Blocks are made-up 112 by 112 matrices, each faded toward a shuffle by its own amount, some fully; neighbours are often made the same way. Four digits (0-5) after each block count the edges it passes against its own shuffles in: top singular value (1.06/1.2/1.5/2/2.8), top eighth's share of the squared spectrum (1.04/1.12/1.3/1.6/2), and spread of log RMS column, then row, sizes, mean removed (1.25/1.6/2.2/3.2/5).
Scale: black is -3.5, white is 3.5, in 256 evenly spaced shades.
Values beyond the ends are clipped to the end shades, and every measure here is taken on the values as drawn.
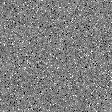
2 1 0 0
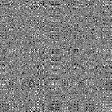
5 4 3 3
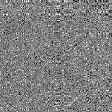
4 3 2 2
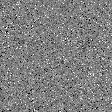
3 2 0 0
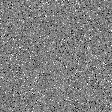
0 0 0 0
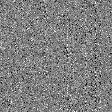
1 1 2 0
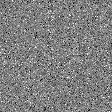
0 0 1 0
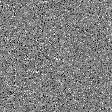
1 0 1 0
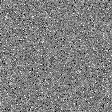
0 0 1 0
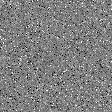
0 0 0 0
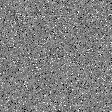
0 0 0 0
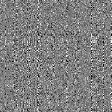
4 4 4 2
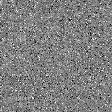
3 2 1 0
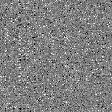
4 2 1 1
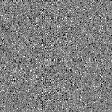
4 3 2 1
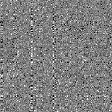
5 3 3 2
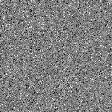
3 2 1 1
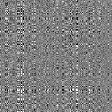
5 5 4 3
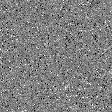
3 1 0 0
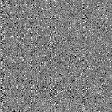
4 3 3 2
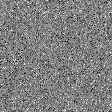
3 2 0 1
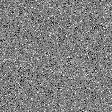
2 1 0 0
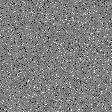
0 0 0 0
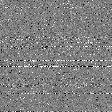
3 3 0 3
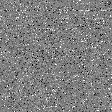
1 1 0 1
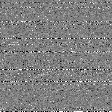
3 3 0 4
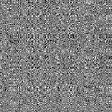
5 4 3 3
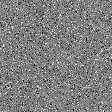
1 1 0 0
